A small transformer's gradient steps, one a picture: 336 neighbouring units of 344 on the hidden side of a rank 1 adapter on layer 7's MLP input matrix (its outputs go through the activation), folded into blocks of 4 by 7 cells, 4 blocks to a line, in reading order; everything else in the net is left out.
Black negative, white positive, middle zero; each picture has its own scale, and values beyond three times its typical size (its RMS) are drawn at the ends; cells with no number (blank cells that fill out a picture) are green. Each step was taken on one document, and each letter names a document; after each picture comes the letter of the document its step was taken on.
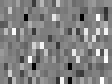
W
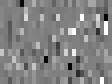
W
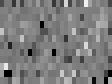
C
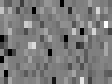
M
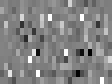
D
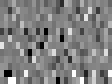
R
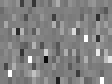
W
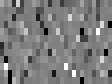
R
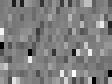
C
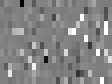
W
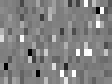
C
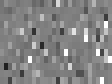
W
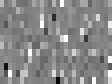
R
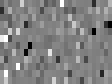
M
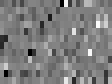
C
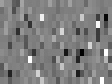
D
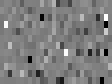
D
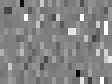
W
